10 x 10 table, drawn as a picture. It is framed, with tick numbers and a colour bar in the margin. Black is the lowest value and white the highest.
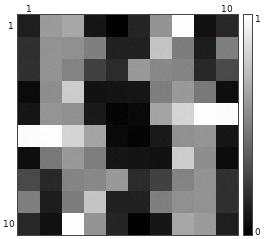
Symmetry: a half turn. Slope: none. Stripes: upright, repeating 2 times. Average level on the scale: 40%.
